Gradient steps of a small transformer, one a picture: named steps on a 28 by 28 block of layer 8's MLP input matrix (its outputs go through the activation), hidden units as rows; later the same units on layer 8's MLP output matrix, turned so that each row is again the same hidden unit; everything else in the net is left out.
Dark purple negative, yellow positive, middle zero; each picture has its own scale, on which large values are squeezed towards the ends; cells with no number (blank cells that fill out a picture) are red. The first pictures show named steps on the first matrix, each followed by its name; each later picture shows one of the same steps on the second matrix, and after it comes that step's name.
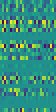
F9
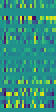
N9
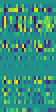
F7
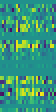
F7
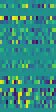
N9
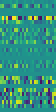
N9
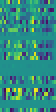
F9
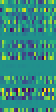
F9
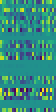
F9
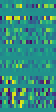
N9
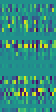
F7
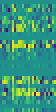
F7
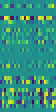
N9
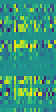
F7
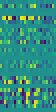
N9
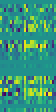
F7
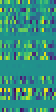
F9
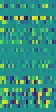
N9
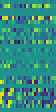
N9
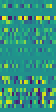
N9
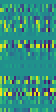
F7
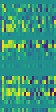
F7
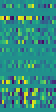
N9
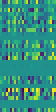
F9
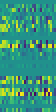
F7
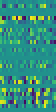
N9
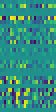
N9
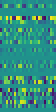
N9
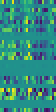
F9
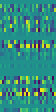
F7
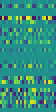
N9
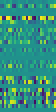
N9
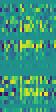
F7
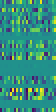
F9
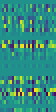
F7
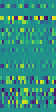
N9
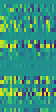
F7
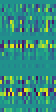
F7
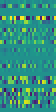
N9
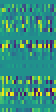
F7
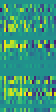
F7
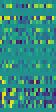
N9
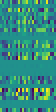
F9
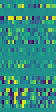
N9
